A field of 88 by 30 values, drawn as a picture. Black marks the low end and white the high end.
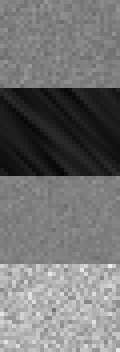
The table splits into 4 rows of 1 panel. Panel 1,1: middling, fine-grained, faint in contrast. Panel 2,1: very low, slanting down to the right, faint in contrast. Panel 3,1: middling, fine-grained, faint in contrast. Panel 4,1: high, fine-grained.
